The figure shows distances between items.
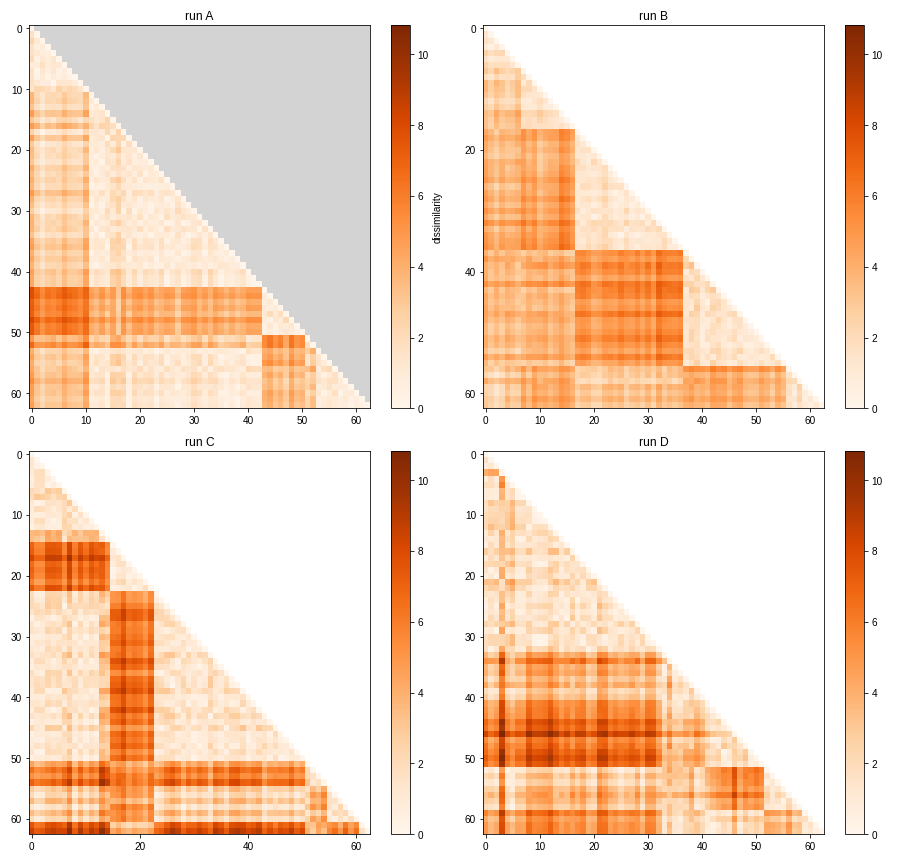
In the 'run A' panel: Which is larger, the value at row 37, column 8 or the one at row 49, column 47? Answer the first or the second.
the first
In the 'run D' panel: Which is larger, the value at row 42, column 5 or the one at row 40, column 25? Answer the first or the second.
the first
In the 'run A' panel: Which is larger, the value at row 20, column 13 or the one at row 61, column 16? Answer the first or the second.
the second
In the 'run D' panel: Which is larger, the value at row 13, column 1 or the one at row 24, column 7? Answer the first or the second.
the first
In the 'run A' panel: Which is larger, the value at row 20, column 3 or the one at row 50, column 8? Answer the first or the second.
the second
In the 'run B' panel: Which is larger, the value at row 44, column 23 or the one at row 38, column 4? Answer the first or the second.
the first
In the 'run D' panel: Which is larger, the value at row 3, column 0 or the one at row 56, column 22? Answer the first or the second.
the second
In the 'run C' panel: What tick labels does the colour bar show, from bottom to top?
0, 2, 4, 6, 8, 10
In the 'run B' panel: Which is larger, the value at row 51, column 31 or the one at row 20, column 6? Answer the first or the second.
the first
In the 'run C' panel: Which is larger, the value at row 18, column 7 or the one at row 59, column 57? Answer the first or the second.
the first
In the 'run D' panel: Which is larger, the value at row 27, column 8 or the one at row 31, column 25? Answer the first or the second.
the second
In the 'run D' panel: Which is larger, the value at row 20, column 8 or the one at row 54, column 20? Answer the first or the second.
the first
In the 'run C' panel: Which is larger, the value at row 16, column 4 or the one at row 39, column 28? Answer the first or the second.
the first
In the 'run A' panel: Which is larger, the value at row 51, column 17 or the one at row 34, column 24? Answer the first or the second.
the first
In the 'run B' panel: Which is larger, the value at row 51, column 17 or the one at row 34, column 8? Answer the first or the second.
the first
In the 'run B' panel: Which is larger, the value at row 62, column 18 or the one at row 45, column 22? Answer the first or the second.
the second
